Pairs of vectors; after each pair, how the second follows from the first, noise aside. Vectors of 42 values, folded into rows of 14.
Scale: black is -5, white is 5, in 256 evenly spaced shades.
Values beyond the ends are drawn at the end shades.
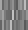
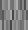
negated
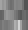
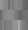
shrunk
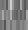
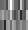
scaled up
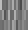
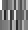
scaled up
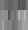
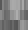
wrapped around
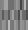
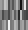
scaled up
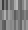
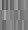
shrunk
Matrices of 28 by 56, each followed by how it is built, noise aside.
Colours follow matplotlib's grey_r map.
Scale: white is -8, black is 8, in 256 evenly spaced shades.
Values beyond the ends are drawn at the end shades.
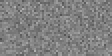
noise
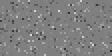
sparse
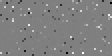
sparse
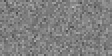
noise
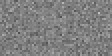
noise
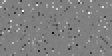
sparse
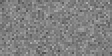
noise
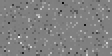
sparse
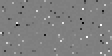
sparse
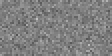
noise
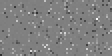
sparse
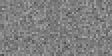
noise
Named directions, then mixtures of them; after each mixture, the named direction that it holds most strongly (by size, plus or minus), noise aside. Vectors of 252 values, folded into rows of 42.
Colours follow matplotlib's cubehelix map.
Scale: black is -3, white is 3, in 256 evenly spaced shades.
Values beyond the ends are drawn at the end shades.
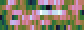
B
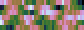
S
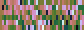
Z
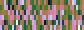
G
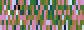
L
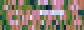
B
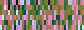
G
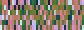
L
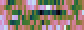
B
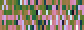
Z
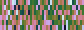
L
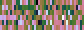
Z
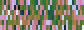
L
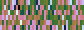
L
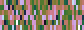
G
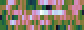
B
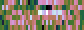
B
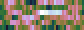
B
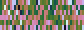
L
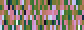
G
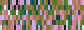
L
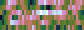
B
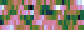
S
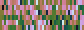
Z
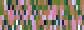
G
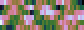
S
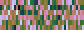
L
